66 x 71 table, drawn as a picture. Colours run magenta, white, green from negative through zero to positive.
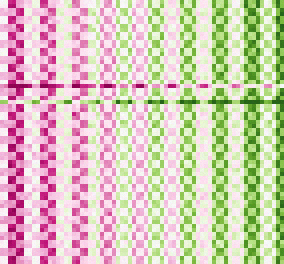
Odd lines: rows 22 and 26. Slope: up to the right. Stripes: upright, repeating 9 times. Average level on the scale: 50%.
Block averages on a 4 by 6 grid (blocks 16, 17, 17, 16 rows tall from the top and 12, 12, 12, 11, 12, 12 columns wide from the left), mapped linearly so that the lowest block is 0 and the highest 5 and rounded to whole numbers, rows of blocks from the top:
012345
012345
012345
012345
